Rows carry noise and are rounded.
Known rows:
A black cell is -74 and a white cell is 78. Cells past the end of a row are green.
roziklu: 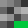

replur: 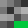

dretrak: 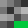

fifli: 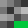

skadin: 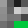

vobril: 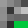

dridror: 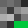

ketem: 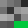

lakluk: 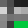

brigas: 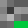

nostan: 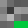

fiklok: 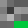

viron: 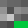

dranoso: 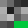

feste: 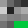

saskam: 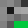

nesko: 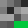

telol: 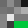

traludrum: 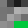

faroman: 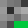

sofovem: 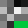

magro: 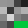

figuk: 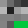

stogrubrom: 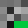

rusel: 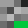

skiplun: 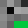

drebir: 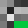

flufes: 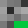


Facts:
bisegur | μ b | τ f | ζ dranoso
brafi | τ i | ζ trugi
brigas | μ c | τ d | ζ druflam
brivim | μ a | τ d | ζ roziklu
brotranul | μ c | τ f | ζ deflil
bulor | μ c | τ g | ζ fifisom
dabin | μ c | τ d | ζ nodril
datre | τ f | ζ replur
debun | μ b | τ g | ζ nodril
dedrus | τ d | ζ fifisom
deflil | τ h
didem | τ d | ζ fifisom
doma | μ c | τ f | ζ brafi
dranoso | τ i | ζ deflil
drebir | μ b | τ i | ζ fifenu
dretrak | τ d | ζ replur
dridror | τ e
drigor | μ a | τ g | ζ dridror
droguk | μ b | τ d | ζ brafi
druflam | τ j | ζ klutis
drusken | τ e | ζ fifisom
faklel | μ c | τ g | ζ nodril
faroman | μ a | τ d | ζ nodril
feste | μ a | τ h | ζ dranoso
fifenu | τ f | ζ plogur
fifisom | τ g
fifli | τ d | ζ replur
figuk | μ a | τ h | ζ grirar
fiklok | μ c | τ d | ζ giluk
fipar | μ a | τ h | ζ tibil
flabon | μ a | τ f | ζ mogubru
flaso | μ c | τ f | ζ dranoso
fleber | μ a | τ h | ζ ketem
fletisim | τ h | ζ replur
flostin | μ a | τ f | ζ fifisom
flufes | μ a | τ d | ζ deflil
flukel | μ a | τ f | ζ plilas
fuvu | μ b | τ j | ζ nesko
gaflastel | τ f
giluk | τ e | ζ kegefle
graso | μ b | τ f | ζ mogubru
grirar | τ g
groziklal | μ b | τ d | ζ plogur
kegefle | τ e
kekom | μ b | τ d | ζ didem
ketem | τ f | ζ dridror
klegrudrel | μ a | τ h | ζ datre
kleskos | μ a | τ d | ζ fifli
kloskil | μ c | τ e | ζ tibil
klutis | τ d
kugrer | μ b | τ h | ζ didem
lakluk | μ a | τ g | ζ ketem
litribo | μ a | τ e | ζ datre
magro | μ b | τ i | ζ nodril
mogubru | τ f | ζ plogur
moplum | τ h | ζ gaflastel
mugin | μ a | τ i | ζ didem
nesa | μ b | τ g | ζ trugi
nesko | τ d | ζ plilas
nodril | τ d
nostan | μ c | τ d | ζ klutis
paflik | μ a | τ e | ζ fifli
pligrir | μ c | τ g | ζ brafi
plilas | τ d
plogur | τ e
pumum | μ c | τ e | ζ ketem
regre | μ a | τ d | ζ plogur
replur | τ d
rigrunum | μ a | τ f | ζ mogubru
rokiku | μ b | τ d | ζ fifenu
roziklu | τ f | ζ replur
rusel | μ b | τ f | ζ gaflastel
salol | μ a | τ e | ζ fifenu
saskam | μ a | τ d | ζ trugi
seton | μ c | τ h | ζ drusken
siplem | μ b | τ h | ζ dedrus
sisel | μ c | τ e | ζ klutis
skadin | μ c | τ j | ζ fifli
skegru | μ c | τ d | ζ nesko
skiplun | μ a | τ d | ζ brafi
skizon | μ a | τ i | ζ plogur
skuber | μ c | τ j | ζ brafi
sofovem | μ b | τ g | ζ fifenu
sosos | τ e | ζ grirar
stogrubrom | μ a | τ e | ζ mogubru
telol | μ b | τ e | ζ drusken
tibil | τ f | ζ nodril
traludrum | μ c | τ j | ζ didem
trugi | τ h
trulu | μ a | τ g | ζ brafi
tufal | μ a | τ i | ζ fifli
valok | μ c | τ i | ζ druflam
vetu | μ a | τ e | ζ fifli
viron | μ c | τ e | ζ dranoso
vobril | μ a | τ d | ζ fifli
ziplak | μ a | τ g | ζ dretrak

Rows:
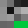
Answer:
trugi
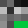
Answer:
trulu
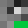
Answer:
skuber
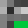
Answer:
klegrudrel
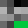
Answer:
grirar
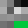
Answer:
fuvu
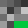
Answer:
mugin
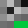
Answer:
droguk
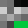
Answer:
debun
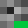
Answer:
doma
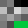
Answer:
nesa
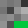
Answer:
flostin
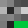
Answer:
tufal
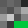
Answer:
drusken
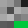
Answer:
bisegur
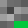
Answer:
brotranul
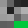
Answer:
deflil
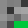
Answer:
flukel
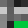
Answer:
ziplak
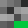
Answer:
gaflastel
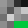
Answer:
kugrer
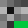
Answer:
skizon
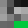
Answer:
druflam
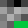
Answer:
bulor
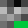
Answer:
faklel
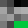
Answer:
fifisom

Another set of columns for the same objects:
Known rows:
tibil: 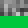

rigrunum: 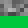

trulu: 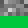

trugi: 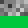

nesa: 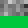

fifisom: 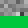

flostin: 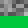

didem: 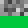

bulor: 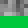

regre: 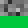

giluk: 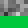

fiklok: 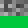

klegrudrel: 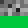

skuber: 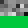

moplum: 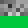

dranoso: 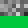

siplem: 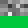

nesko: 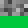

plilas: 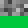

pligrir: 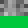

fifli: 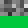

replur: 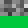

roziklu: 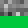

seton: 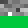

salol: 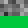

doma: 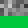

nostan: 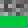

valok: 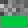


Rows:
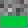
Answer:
ziplak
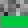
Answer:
plogur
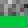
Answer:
rusel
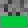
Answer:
brivim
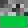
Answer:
skadin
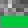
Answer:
flaso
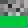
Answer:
fletisim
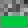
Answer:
viron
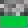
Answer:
brafi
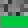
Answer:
faroman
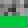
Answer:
telol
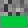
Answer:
skiplun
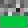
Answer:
feste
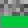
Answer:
sofovem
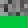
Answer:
flufes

